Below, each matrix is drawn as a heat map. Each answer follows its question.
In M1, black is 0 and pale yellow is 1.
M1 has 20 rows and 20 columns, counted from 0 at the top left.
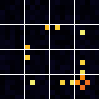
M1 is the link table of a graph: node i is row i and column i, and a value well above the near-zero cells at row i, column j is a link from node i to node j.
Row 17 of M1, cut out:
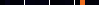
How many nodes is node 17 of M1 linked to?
1
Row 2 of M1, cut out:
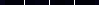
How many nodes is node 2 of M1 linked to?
0
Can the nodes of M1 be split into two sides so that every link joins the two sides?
yes
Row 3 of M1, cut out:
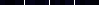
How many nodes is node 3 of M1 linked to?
0
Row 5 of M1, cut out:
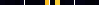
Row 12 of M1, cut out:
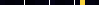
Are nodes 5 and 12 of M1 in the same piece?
no
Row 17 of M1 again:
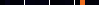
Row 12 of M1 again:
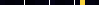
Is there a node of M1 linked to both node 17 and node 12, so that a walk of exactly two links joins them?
yes
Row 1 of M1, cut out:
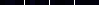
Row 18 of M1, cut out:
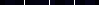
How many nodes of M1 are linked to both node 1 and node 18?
0
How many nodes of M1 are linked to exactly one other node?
7
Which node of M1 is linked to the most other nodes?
node 16
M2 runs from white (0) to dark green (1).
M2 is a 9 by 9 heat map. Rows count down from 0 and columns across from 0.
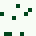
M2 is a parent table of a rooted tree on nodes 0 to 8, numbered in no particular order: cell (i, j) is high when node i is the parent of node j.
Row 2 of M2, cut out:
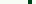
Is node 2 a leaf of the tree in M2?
no
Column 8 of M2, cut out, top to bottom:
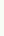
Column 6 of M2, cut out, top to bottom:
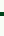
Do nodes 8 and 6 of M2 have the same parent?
no
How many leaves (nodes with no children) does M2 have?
4
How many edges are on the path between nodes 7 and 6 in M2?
6
